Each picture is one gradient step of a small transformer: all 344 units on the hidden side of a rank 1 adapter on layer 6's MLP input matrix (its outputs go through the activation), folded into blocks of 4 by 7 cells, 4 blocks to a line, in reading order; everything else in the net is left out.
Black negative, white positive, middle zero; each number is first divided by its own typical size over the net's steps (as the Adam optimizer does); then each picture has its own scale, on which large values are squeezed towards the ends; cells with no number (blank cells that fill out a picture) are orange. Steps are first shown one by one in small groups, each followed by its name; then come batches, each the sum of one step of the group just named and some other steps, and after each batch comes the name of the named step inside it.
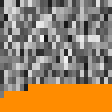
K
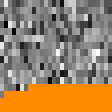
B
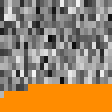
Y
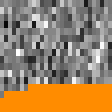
B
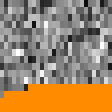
Y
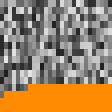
Y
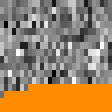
B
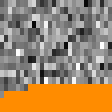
Y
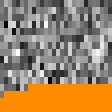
B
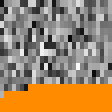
Y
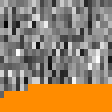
B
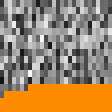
K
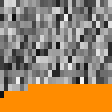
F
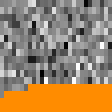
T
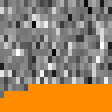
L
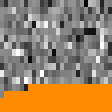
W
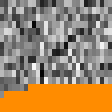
T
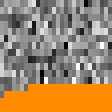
T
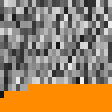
F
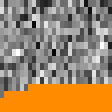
L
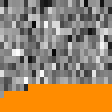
W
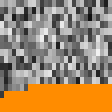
F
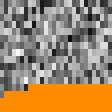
W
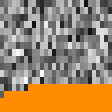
W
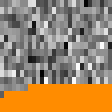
T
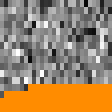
W
